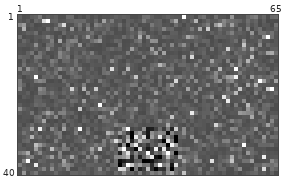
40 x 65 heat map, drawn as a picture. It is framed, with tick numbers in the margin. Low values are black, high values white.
No regular stripes run through it. The texture is fine-grained noise. No single row or column stands out from its neighbours. An odd patch, rougher than its surroundings, sits in the bottom middle. Values change most from cell to cell in the bottom middle. The values are skewed, with a long tail toward high values.
